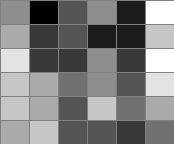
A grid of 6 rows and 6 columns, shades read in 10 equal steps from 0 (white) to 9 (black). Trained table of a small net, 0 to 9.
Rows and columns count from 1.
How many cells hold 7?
5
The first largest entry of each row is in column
2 4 2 5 3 5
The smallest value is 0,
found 2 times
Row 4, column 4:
4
